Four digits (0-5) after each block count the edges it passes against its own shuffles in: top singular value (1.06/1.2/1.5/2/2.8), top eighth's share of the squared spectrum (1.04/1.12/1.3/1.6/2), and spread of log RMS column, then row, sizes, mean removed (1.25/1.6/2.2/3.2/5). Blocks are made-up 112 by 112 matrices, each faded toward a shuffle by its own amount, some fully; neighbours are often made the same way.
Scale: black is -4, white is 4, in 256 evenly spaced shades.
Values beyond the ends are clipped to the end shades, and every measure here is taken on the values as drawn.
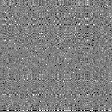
5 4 2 3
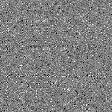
4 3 1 2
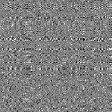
5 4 3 3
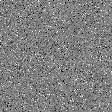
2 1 0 0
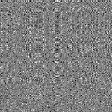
5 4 3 3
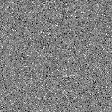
3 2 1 0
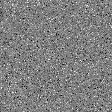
1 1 0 0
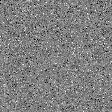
2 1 0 0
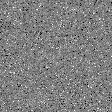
2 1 0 0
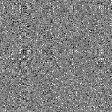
4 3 2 2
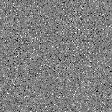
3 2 1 1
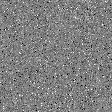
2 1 0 0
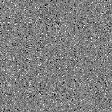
4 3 2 1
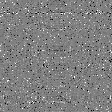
4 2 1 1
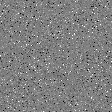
1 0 0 0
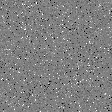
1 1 0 0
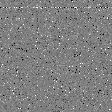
3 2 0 1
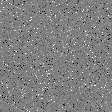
0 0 0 0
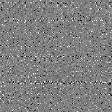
4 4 2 3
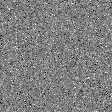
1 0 0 0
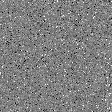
1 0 0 0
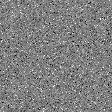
2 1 0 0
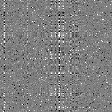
5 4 3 2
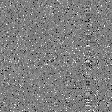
4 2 1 1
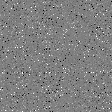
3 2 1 1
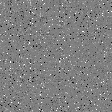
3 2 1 0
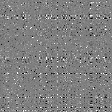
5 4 3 3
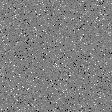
2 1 0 0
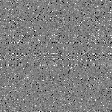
4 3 2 2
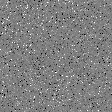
0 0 0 0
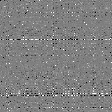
5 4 2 3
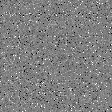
3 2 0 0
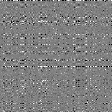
5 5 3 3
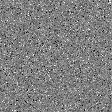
2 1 0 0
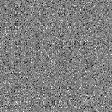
4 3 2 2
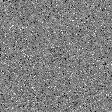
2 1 0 0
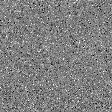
0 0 0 1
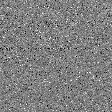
1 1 0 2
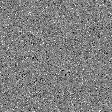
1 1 0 1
